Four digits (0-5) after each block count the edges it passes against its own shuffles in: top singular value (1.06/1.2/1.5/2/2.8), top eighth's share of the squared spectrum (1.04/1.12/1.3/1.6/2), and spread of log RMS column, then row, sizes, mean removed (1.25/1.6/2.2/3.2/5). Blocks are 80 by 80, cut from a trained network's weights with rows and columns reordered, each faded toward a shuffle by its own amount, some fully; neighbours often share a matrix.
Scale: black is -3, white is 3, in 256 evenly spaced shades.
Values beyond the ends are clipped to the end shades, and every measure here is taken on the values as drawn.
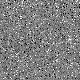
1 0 0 1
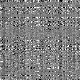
3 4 2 4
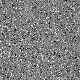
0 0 0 0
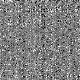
2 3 1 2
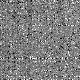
2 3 0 2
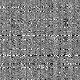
3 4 1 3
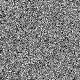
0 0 0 0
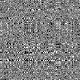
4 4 2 3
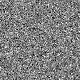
2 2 0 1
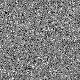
0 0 0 0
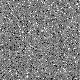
0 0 0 0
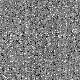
2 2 0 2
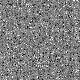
1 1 0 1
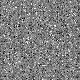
1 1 0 1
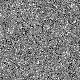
0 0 0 0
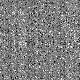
2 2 0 2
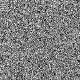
2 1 0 0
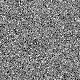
1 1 0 0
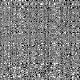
3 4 1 3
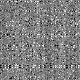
3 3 0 3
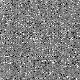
2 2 0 2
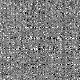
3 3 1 3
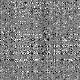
3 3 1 3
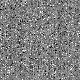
2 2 0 1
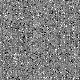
2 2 0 1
